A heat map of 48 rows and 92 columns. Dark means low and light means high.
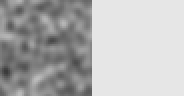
The table splits into one row of 2 panels. Panel 1,1: middling, blotchy. Panel 1,2: very high, flat.
